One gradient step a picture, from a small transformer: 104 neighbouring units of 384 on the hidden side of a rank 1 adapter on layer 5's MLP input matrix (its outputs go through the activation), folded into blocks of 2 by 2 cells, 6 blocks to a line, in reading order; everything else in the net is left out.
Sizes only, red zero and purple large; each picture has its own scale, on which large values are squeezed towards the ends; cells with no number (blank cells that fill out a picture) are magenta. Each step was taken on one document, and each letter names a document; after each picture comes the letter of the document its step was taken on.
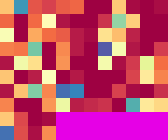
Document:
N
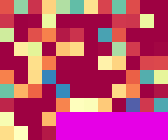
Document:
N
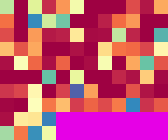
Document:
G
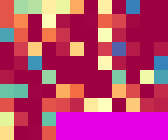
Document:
N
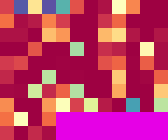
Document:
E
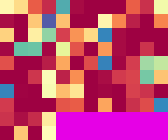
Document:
G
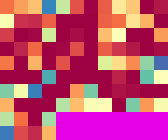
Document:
N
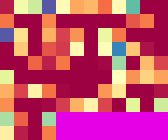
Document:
E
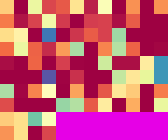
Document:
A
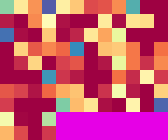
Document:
A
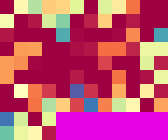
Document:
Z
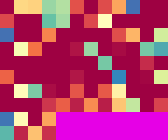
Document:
Z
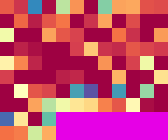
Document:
Z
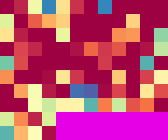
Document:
Z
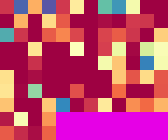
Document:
E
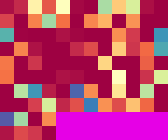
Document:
Z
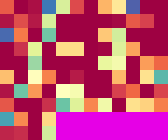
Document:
N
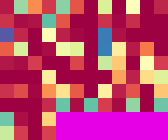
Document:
A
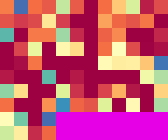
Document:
N
